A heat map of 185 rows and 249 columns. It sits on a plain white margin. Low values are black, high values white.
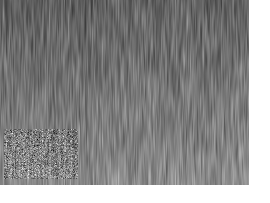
Roughest part: bottom left. Odd patch: rougher, in the bottom left. Slope: up to the bottom. Grain: streaks running down.
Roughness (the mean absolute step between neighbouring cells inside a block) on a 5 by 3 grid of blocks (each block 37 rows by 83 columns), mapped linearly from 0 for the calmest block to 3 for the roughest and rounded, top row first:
000 | 000 | 000 | 200 | 300
